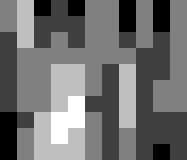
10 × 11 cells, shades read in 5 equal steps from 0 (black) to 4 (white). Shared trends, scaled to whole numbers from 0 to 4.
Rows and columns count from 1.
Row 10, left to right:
0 2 3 3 3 2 1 2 1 0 1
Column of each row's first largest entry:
2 2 2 2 4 4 5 4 4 3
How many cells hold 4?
4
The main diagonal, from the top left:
2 3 1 2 3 2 1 3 1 0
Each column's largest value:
2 3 3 4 4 2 2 3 2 2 2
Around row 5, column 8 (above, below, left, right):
2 3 1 1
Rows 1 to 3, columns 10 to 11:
0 2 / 0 2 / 1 2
